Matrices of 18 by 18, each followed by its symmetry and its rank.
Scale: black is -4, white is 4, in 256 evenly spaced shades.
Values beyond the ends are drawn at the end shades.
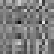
neither, rank two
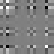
symmetric, rank one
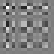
symmetric, rank one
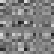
neither, rank two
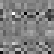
neither, rank three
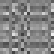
neither, rank two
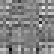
neither, rank three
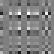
neither, rank one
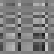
neither, rank one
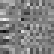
neither, rank three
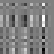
neither, rank one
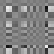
symmetric, rank one
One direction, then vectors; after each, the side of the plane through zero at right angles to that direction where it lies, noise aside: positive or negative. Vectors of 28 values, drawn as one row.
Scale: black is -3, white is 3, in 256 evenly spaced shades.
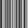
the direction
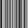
positive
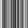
negative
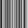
positive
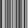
positive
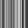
negative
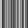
negative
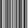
positive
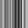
positive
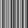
negative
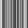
negative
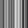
negative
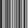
positive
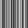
negative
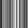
positive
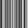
positive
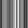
positive
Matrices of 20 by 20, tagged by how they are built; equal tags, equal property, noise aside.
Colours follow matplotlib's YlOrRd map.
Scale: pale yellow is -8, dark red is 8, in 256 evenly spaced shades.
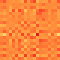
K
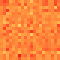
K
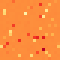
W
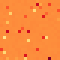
W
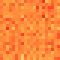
K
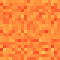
K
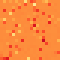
W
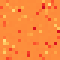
W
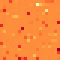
W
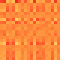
K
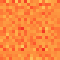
K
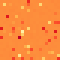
W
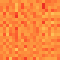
K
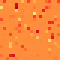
W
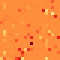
W
